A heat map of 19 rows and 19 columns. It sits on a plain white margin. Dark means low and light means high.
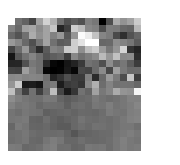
The bottom right is the smoothest part. The ninth with the lowest average is the centre. The bottom part is calmer, past a seam about 60% of the way down. The halves do not mirror each other. The ninth with the highest average is the top middle.
